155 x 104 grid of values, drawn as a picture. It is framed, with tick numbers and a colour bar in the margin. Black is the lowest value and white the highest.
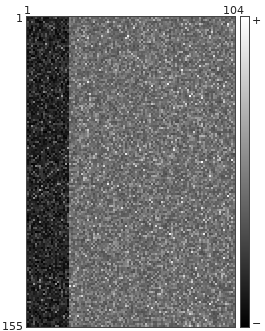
Seam: vertical, 20% of the way across, the right part higher. Average level on the scale: 40%. Stripes: none.
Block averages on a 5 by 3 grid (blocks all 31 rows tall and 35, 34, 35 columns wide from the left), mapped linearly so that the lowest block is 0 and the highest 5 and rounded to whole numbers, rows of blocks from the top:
0 5 5 / 0 5 5 / 0 5 5 / 0 5 5 / 0 5 5
